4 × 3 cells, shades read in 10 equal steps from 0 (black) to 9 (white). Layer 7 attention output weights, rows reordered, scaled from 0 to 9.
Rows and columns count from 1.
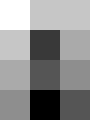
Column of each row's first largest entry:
1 1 1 1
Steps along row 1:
down same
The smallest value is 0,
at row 4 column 2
